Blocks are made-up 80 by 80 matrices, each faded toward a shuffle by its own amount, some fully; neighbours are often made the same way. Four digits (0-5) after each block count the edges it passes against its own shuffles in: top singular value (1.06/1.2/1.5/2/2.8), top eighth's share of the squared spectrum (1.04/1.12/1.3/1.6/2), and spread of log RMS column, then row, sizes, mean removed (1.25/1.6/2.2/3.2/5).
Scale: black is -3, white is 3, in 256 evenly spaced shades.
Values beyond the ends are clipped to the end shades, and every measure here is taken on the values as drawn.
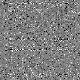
4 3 1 2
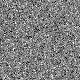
0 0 0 0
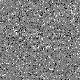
3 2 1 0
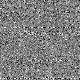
1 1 0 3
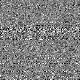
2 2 0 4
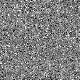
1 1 0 2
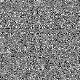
0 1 0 3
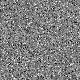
0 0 0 0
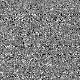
1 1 0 3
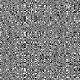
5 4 3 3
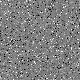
0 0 0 0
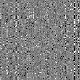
4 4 3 1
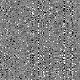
4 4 3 2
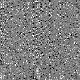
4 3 2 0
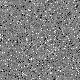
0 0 0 0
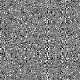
4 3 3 2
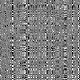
5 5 4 3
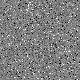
1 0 0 0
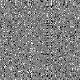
4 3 2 1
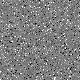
1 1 0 0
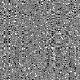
4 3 2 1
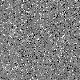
3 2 1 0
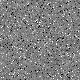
0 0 0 0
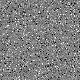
3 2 1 0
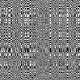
5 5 4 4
